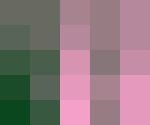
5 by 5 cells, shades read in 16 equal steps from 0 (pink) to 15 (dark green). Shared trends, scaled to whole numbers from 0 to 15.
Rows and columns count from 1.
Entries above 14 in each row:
0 0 0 0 1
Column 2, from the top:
9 9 11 10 12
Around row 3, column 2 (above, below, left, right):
9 10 12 2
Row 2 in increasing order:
4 4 6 9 10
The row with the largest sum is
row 3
